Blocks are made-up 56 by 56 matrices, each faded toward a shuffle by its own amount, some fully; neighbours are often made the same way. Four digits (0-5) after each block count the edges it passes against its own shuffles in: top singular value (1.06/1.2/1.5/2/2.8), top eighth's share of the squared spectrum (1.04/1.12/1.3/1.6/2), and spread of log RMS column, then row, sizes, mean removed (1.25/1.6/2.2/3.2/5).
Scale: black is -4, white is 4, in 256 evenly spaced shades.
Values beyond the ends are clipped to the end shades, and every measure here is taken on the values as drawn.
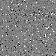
2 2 0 0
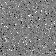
0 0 0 0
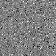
3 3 1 2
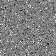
0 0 0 0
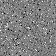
0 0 0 0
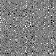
3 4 2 1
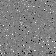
2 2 0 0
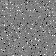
1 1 0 0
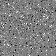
0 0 0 0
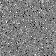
0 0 0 0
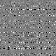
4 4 1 3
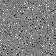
0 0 0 0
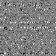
3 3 1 2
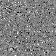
2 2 0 1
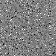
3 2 1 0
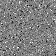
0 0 0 0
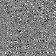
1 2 2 2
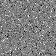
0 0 0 0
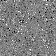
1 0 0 0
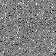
0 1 0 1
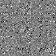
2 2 2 2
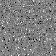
3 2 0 1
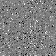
3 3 1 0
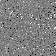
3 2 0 0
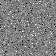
1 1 0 0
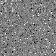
2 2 1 0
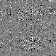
2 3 2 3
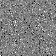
0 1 1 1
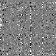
2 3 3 2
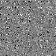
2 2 2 2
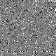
2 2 2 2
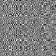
4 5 3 3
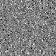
3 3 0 1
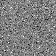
1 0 0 0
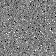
0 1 0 0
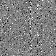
1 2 2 0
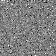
1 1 0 1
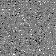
3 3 1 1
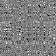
4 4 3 2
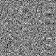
3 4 1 2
